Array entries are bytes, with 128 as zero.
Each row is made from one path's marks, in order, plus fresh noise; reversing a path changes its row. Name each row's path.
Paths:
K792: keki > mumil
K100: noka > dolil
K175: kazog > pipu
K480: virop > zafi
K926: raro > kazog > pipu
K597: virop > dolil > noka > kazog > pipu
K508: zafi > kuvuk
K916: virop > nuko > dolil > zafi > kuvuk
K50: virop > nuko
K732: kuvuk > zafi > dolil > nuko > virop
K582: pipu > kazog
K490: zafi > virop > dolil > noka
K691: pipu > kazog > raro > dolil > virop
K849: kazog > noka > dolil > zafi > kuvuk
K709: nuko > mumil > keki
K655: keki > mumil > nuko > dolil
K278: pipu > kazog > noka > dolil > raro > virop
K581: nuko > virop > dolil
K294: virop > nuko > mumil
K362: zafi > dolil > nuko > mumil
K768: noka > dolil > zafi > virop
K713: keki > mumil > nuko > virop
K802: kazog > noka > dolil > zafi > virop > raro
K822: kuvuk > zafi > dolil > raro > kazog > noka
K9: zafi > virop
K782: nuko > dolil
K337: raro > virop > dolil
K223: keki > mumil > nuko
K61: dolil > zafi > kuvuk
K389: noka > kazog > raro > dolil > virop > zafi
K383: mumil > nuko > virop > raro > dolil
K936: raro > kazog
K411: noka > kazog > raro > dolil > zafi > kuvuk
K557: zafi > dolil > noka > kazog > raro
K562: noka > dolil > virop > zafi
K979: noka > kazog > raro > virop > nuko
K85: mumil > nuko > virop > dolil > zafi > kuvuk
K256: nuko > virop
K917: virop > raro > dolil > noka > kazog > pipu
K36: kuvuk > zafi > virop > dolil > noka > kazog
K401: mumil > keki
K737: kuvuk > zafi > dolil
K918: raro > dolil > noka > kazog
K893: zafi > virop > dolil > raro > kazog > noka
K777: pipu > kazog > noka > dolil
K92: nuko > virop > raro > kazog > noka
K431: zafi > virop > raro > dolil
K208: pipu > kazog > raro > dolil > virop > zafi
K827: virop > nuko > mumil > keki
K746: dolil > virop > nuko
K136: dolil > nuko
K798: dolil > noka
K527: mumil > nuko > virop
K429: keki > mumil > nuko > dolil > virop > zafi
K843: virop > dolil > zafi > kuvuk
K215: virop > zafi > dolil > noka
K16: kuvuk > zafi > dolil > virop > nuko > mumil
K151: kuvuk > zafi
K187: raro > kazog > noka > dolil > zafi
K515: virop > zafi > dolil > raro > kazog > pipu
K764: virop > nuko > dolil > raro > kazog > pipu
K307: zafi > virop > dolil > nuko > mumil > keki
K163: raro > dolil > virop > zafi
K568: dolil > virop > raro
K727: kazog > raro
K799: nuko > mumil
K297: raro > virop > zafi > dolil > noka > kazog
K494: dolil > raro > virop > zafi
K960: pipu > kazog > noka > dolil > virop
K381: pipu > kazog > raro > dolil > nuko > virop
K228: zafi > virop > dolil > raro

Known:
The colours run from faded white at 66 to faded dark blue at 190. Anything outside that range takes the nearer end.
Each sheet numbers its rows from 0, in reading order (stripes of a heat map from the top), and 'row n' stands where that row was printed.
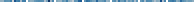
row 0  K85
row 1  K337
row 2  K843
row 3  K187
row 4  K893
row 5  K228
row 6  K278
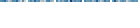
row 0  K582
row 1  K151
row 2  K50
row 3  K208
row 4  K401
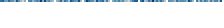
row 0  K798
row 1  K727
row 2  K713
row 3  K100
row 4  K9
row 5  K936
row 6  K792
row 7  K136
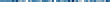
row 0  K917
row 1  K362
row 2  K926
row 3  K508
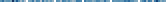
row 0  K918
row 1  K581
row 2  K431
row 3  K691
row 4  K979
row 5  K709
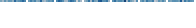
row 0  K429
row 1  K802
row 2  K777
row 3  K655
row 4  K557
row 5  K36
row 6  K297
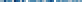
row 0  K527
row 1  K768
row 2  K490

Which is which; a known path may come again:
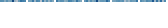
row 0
K389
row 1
K581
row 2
K691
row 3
K411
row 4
K307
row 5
K515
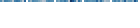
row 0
K362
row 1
K732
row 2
K383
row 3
K597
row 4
K849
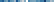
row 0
K798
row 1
K764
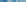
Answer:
K960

